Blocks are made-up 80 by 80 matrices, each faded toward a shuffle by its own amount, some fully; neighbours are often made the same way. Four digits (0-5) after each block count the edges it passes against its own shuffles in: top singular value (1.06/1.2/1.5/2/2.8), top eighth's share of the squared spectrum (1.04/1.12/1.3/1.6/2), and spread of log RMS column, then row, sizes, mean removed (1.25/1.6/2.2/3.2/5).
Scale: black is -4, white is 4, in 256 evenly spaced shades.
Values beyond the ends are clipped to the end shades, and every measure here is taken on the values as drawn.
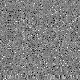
3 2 1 1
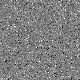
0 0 0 0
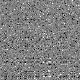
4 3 1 2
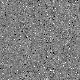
1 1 2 0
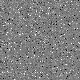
2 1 0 0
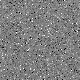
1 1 0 0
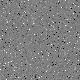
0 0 0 0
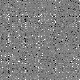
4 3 2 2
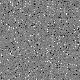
2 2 1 0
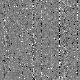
3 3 3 0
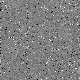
1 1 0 0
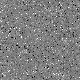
0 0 0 0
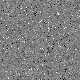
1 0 0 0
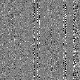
2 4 4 0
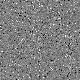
0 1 1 0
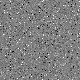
1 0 1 0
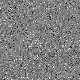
3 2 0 0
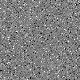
3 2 0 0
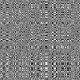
5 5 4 4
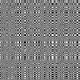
5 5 4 4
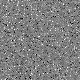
1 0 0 0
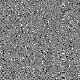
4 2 1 1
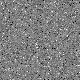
0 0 0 0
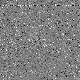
2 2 0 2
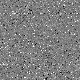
1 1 0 1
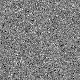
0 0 0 0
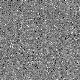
3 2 1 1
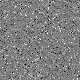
1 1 0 0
